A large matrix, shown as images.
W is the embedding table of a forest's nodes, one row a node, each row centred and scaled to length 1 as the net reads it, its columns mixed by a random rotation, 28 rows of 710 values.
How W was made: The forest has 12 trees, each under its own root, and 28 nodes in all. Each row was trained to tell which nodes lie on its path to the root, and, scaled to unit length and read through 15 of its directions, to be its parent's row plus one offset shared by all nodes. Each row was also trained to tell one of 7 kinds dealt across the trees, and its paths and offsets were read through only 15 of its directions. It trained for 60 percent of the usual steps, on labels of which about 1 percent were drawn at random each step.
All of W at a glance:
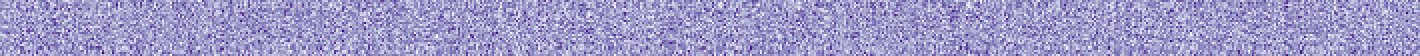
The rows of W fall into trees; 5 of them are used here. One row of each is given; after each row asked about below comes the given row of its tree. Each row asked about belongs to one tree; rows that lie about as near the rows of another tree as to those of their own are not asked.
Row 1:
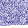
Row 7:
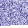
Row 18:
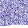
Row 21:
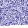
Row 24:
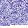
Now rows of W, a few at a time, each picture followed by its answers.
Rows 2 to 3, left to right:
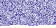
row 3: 1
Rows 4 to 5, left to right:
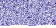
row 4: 21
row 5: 18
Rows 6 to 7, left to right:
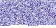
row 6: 7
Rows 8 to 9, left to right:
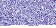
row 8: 18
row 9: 1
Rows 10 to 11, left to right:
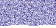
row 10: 7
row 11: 21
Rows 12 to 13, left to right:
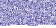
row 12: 1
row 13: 18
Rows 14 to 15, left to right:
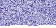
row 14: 21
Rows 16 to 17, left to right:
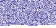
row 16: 21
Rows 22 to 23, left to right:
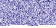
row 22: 1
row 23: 24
